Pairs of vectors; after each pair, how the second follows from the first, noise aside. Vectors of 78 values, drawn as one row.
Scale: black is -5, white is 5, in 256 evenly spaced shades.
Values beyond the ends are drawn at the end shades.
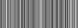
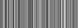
shuffled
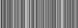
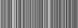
wrapped around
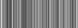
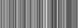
wrapped around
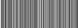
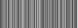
reversed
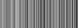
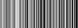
scaled up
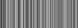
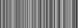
reversed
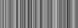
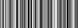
scaled up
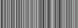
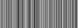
reversed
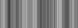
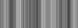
reversed
